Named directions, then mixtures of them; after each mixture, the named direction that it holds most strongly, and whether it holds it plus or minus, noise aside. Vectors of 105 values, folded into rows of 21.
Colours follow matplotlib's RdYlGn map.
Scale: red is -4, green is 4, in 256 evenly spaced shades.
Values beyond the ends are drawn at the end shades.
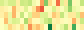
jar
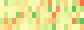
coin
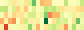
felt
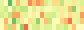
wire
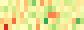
felt, plus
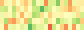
jar, minus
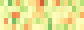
wire, plus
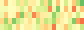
coin, minus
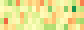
coin, plus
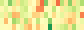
jar, plus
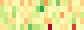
jar, minus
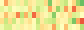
coin, minus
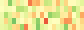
wire, plus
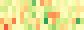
felt, plus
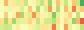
coin, minus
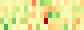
felt, minus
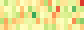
coin, plus
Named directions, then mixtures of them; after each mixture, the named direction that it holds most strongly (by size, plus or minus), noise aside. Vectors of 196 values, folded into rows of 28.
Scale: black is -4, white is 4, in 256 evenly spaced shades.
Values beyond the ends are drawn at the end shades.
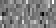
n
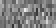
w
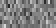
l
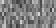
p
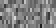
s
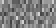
p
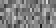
s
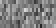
w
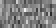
w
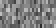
s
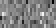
n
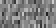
w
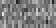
w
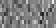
n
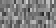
n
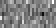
n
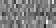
n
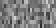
s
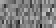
s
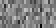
s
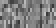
s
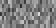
p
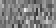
w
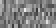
w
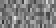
s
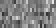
n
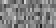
s
